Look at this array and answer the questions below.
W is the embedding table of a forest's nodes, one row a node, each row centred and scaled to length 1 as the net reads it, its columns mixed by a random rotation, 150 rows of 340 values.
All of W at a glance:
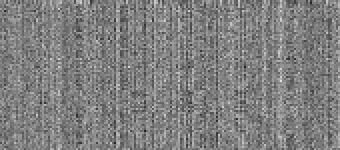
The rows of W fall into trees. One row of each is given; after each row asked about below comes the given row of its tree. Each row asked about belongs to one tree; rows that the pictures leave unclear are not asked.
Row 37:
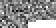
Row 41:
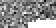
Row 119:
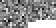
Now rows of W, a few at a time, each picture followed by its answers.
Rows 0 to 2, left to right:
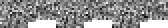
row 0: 41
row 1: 41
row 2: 41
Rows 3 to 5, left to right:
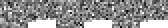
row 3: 41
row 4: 41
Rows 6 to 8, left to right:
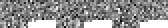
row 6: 37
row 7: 37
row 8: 119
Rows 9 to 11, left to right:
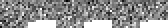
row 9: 119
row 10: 37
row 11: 37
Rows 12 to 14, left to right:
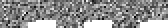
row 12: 119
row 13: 37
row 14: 119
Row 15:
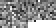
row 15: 37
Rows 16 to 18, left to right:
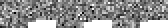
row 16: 41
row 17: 119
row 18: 37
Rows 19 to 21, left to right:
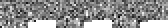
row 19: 37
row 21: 37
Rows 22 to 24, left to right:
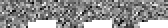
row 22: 37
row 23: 119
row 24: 119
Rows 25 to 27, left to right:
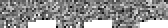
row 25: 37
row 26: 37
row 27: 119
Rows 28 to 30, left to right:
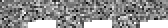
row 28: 119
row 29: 37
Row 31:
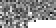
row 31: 37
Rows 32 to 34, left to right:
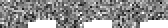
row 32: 41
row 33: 119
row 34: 37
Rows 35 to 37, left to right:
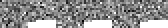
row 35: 119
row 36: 37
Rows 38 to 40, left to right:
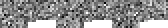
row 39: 37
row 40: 119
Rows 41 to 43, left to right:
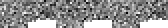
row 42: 37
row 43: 41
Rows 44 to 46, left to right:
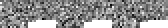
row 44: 37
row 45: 119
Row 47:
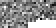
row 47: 41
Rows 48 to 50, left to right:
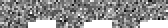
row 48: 41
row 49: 119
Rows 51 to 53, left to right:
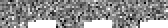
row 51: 37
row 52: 119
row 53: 37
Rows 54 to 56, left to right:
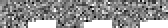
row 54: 37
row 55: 119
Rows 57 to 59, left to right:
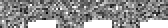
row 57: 37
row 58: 41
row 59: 41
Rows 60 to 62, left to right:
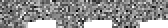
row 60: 119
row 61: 37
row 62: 119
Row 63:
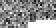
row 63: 41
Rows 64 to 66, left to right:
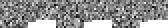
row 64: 119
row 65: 37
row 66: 119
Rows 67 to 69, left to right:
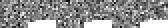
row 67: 119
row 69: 41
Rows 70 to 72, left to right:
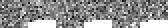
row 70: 119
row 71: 37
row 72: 37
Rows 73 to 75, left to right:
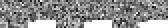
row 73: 41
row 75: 119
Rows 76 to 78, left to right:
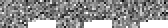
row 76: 41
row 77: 37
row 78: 37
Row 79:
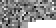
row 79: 119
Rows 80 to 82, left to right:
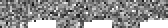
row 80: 37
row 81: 37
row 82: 41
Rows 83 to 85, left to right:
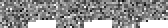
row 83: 37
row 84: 37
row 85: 37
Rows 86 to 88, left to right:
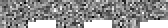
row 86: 37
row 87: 41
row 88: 37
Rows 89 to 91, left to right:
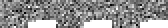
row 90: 119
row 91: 41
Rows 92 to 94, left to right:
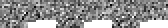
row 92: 119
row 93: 119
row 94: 119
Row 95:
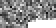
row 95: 41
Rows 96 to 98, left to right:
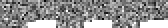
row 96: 119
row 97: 37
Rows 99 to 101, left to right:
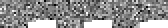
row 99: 41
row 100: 37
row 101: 119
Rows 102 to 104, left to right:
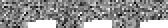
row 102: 119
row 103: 119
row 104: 37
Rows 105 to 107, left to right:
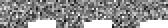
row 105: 41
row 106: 119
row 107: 119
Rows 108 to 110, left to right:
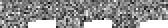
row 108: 37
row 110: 119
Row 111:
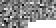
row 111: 119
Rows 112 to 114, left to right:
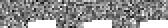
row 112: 37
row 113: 119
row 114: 37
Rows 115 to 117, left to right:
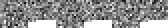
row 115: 37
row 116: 37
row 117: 37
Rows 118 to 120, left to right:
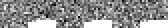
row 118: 41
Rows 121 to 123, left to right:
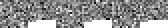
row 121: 37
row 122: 41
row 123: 37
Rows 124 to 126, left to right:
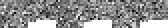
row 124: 41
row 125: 119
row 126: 37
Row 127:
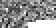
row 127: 119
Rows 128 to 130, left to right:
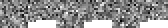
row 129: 41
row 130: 119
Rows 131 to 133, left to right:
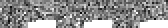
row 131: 119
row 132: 37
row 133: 119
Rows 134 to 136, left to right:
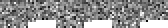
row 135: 37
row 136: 37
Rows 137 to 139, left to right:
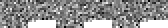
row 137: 37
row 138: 41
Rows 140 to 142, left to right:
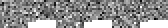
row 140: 41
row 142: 37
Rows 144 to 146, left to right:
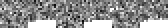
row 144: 41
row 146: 41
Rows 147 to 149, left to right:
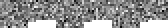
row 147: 37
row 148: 119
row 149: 41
